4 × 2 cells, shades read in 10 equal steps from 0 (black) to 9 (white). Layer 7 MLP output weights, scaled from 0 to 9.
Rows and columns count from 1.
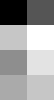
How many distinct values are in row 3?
2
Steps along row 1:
up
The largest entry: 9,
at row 2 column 2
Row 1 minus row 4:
-6 -4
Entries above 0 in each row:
1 2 2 2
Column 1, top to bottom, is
0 7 5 6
